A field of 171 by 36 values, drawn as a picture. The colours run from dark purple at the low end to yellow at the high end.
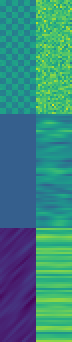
It is made of 3 by 2 panels. Panel 1,1: middling, checkered. Panel 1,2: high, fine-grained. Panel 2,1: low, flat. Panel 2,2: middling, streaked across. Panel 3,1: very low, slanting up to the right, faint in contrast. Panel 3,2: high, streaked across.
